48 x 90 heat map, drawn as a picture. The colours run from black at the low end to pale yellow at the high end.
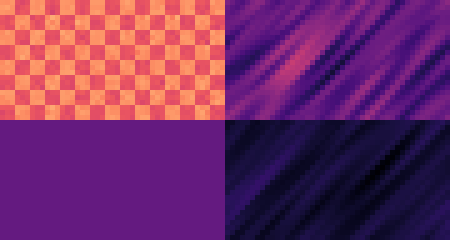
It is made of 2 by 2 panels. Panel 1,1: high, checkered. Panel 1,2: low, slanting up to the right. Panel 2,1: low, flat. Panel 2,2: very low, slanting up to the right, faint in contrast.
